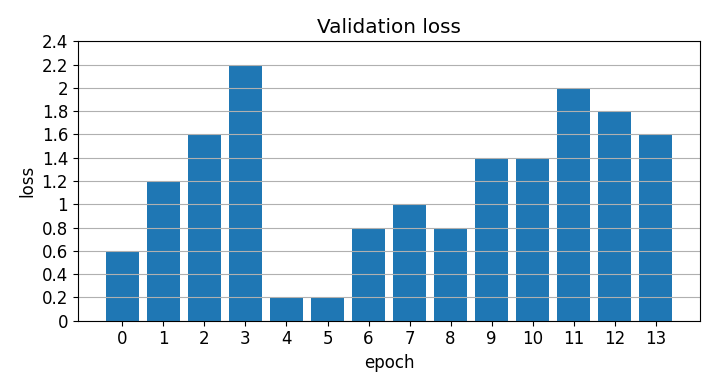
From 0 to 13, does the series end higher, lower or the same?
higher
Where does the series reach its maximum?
3
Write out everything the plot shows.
Title: Validation loss
x-axis: epoch, ticks 0 1 2 3 4 5 6 7 8 9 10 11 12 13
y-axis: loss, ticks 0 0.2 0.4 0.6 0.8 1 1.2 1.4 1.6 1.8 2 2.2 2.4
Values:
0.6 1.2 1.6 2.2 0.2 0.2 0.8 1 0.8 1.4 1.4 2 1.8 1.6
